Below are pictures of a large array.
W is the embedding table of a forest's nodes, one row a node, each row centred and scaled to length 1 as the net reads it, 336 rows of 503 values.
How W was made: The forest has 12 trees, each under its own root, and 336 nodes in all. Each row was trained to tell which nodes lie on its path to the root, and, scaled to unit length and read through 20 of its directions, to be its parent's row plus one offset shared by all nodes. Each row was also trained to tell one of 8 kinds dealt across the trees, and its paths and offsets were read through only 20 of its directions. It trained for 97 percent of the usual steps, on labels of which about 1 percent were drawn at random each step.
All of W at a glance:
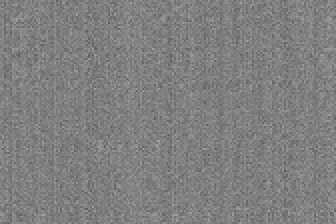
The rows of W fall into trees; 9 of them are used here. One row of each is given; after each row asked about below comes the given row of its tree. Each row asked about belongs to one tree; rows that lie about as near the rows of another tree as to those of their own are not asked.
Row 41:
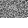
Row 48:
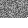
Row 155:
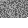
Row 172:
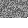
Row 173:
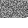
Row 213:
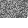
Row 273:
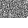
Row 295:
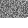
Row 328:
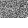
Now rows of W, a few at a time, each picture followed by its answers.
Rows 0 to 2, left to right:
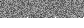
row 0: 41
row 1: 295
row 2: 295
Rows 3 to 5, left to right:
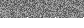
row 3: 173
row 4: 273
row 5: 172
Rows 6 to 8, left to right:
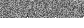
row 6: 295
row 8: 295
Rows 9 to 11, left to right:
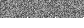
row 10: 41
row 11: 172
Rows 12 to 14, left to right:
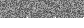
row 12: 328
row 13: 172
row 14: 41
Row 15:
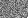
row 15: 295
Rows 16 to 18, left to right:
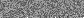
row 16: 172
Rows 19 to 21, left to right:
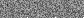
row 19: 41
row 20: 273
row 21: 172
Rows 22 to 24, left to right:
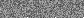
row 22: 41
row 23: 295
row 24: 328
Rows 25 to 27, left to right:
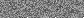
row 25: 328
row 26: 172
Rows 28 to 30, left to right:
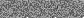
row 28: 155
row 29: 173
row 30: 273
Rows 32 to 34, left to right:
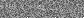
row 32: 172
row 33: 41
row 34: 41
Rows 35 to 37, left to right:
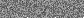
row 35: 41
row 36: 295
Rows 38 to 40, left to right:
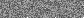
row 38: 273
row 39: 172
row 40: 295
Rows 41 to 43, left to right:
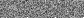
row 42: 328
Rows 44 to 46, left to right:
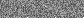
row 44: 295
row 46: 273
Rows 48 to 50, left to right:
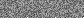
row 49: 295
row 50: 172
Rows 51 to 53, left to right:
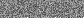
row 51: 172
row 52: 295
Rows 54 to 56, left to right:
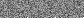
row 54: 172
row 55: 295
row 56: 172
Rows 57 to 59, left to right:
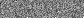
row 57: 328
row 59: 172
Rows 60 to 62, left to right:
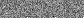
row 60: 273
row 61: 273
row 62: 172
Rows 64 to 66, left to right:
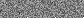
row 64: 172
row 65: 155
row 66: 48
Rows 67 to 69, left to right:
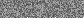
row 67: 155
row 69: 41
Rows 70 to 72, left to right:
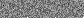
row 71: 172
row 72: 213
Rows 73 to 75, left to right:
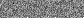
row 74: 295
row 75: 295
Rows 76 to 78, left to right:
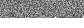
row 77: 273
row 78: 273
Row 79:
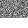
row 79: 41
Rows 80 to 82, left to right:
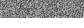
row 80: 328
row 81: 155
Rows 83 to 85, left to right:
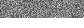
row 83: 295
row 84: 273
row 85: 328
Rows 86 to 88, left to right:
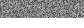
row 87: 295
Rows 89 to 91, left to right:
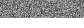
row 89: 295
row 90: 41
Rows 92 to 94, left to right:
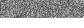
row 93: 273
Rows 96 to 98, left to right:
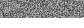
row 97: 273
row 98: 172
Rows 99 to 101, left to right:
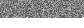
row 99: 41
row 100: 41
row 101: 48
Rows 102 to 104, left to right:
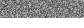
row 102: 328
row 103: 172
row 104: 41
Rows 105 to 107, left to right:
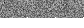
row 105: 273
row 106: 155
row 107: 48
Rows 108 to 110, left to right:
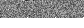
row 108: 41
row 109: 295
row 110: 273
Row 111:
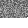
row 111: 41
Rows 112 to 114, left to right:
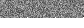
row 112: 172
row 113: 273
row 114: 155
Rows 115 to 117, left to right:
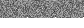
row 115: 295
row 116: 48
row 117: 173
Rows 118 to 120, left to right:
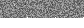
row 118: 273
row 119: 173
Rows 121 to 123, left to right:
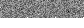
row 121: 48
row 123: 172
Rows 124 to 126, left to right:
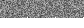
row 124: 213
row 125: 41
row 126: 172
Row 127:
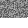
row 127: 295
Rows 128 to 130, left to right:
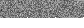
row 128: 172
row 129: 41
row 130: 48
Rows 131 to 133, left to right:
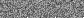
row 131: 295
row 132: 295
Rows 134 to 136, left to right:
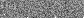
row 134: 172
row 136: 273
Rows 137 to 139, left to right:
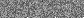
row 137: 173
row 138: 155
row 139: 273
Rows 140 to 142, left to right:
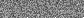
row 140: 41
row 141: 48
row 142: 328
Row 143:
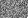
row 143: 41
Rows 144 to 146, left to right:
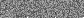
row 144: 273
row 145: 295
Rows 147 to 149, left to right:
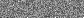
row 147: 41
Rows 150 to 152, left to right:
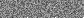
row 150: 41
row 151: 172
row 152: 328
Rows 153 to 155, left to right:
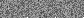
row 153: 41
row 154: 173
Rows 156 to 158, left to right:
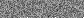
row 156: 41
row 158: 172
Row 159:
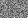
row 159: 172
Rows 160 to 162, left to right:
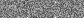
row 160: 41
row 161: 273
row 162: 273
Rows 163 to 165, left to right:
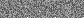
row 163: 48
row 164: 295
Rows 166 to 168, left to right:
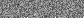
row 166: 273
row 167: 273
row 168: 41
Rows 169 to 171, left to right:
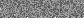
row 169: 41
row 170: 328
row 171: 273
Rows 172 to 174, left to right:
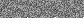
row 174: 172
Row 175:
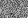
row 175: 213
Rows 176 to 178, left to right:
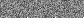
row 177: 273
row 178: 172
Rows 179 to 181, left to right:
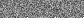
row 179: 41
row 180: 328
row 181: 172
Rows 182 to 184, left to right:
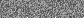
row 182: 295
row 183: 172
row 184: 273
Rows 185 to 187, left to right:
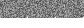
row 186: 273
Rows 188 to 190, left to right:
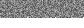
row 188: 295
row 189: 295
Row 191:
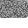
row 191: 273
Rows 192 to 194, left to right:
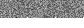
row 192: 155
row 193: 328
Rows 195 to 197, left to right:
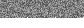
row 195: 41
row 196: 213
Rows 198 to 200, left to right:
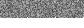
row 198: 48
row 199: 273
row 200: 41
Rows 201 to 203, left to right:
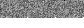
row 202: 328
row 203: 155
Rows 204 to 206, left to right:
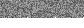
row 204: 295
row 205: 172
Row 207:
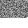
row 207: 328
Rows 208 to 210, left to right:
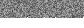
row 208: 172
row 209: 295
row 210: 273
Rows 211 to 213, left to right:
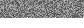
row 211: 213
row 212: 41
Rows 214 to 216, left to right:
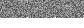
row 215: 295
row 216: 213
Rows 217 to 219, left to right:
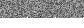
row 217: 213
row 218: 41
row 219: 295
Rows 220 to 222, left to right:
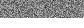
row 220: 173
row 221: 155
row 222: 213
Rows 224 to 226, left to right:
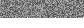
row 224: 213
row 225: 273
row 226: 295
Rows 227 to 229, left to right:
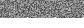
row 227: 295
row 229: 273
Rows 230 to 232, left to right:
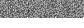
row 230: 172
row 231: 295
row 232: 173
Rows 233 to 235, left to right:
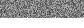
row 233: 295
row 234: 213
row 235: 213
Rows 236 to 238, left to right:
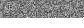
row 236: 172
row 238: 295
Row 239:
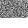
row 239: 273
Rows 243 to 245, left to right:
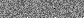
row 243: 172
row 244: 155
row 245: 172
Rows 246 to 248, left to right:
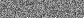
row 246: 155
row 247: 295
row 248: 41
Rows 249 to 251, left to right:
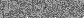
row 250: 273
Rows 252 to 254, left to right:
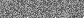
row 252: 172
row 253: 213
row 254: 273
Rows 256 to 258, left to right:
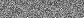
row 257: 155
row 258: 41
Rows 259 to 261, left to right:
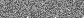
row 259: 273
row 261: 328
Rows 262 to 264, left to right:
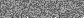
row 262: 295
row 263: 173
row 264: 172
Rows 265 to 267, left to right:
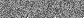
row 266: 328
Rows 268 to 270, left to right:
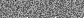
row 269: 213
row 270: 295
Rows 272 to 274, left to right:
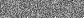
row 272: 295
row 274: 48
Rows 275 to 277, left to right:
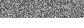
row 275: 155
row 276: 41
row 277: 273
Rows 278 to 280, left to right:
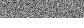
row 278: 328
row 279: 295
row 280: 172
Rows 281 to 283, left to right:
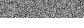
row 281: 273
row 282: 295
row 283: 155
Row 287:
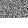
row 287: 295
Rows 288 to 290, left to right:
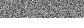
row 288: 213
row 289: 328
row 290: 41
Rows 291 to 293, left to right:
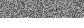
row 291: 41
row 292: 213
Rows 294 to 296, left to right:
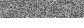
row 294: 213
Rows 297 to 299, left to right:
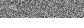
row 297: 41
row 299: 295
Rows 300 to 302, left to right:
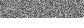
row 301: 41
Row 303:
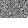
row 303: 155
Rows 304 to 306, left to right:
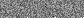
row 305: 273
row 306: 172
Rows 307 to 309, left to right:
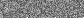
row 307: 172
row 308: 41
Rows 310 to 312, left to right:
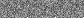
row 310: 173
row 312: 328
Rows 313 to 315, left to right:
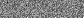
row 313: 273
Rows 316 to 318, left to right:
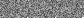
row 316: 295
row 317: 172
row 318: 328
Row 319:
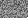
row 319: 328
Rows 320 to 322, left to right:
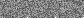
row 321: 273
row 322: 172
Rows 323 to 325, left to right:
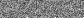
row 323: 41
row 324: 172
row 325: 41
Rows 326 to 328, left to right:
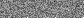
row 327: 41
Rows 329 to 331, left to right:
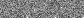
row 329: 273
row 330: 41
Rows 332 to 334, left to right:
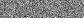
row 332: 273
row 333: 273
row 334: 273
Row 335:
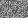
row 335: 172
